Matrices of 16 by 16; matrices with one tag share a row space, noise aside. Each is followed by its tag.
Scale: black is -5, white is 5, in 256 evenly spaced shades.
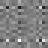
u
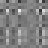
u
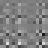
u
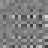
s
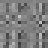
u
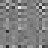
u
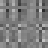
u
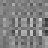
s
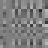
s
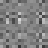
u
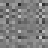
u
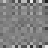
s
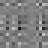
u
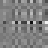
s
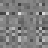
u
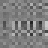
s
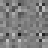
u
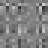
u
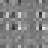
u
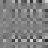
s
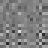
u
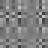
u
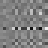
s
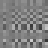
s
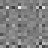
u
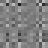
u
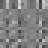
u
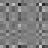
u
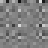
u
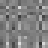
u
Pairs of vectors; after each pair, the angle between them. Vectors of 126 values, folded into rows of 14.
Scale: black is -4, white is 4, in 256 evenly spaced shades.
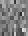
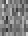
orthogonal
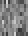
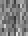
partly opposed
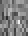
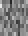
partly opposed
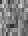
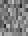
partly opposed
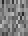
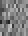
orthogonal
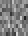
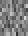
nearly opposite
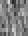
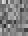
orthogonal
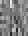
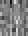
nearly opposite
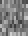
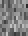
nearly opposite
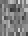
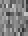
partly opposed
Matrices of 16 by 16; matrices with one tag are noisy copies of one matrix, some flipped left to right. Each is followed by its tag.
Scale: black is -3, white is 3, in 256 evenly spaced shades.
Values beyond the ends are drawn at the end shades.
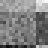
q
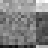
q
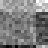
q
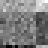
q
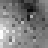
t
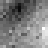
t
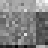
q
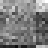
q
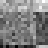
q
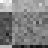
q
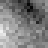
t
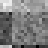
q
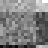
q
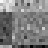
q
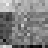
q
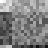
q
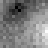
t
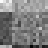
q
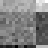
q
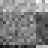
q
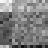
q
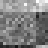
q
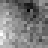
t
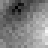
t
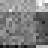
q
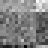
q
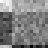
q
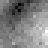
t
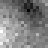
t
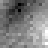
t
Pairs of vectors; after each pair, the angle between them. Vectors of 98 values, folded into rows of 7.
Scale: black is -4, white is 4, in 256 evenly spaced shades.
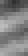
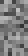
orthogonal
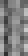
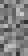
orthogonal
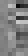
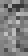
partly aligned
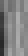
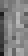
nearly parallel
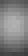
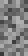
orthogonal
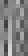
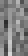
nearly parallel
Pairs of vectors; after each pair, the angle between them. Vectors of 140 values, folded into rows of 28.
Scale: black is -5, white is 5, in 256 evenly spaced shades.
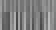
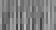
nearly parallel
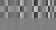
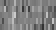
orthogonal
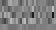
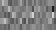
nearly opposite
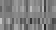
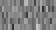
orthogonal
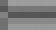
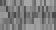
partly aligned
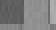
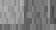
nearly opposite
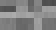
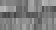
nearly opposite
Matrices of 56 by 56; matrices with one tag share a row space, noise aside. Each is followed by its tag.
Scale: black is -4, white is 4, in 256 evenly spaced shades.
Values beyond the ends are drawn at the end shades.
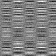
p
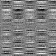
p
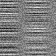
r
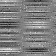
r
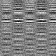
p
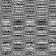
p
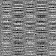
p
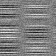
r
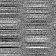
r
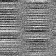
r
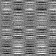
p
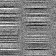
r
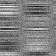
r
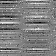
r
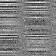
r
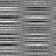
r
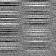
r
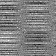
r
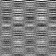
p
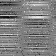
r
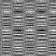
p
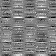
p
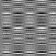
p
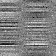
r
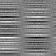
r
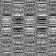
p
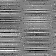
r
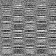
p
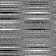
r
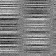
r
